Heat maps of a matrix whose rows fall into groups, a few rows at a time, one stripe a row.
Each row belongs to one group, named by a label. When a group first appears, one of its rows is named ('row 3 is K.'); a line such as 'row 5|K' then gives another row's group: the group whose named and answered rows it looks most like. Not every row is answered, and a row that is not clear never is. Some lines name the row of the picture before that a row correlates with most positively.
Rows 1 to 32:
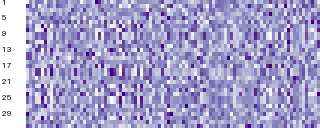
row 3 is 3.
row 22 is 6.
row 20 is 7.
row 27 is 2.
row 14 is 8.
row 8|8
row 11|8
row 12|7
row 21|3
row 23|2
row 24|8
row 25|6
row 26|6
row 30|6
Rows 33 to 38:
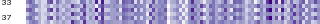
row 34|3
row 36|3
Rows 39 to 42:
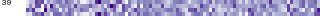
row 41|8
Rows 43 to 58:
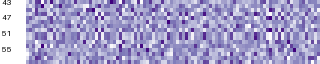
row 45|8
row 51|2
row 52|2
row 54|6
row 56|7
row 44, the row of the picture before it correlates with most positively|42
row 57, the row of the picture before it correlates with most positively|39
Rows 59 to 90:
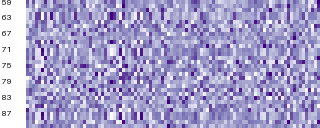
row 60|8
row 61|7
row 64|2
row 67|3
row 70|7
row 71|6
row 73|8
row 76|6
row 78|7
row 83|2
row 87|6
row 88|6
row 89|8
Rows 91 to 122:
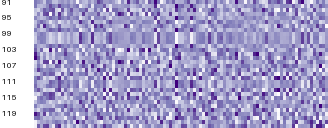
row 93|2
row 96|3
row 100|3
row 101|3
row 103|6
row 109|2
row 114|2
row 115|7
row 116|3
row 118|2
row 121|7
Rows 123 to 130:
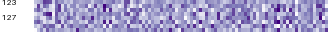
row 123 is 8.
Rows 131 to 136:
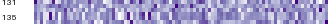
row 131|8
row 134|6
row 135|6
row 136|8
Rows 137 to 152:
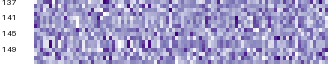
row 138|6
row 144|7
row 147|6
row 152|3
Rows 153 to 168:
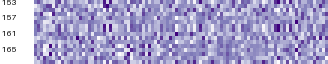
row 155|2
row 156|8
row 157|3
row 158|8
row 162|7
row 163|3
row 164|6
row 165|8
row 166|6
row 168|2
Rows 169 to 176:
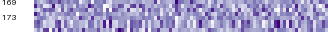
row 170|8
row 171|2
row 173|3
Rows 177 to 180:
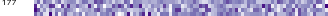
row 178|8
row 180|6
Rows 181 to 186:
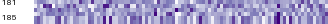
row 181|3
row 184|7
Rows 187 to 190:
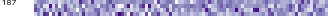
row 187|3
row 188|6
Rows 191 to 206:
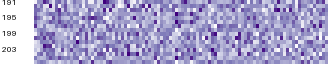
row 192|6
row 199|7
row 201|7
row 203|2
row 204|7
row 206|3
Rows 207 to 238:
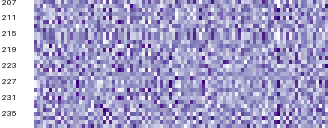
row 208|8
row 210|3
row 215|2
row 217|8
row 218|6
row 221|7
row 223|8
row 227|7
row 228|7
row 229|6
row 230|7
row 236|2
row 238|8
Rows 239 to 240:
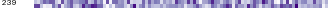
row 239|2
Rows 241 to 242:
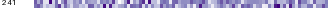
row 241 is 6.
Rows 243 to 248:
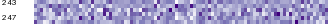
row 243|3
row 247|3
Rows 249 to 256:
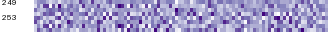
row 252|2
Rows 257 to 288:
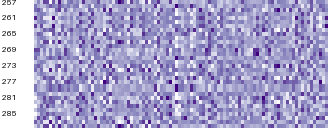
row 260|3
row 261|8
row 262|3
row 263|8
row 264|2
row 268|3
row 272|3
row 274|6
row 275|3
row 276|2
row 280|3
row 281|7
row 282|2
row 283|7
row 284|3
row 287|6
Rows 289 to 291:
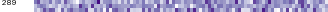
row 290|3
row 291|2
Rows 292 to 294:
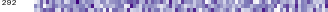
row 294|2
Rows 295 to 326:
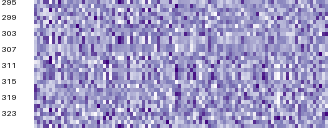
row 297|6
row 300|6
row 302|3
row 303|8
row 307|3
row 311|2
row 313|2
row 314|2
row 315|3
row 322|6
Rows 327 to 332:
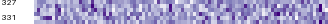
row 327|3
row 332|7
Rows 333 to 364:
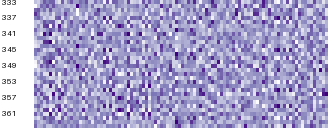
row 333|2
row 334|7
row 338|2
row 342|3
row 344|7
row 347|2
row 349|7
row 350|7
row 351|6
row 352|3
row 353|2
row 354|6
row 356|8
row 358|7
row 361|6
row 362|2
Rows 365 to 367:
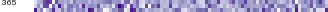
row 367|8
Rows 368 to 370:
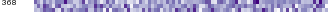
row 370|2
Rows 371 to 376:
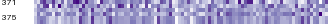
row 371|7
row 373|3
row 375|3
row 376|3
